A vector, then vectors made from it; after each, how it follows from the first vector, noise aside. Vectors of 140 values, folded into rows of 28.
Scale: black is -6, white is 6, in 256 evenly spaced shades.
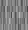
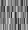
scaled up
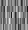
scaled up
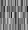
scaled up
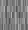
negated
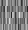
scaled up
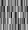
scaled up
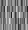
scaled up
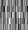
scaled up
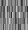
scaled up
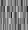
scaled up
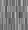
negated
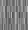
negated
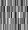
scaled up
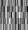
scaled up
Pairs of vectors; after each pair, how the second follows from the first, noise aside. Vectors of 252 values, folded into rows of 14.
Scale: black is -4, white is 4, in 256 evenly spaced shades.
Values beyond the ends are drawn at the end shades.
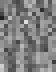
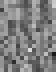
reversed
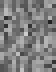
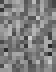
reversed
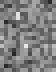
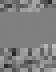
partly zeroed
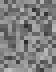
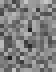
reversed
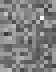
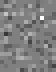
partly zeroed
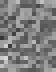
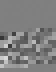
partly zeroed
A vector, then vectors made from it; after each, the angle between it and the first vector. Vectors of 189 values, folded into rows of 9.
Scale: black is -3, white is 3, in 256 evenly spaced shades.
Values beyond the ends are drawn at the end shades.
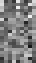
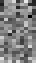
nearly opposite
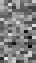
partly aligned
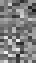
orthogonal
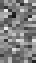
orthogonal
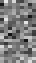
partly opposed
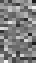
orthogonal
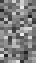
partly opposed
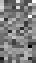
nearly parallel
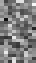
partly aligned
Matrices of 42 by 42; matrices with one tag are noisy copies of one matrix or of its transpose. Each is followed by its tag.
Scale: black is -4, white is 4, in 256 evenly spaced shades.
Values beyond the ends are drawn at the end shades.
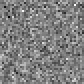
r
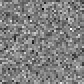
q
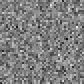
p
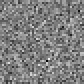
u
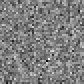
u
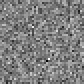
u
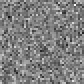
r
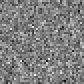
u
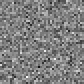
p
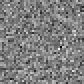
u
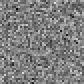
r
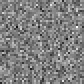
p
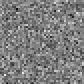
r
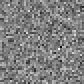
u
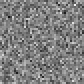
r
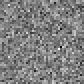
u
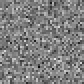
p
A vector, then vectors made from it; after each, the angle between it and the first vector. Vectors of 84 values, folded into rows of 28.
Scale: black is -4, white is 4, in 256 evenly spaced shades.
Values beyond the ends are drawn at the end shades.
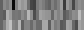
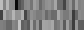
orthogonal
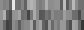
nearly opposite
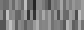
partly aligned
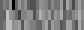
nearly parallel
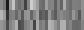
partly opposed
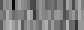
nearly parallel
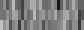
partly opposed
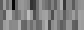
nearly parallel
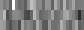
nearly opposite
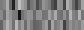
partly aligned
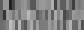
partly aligned
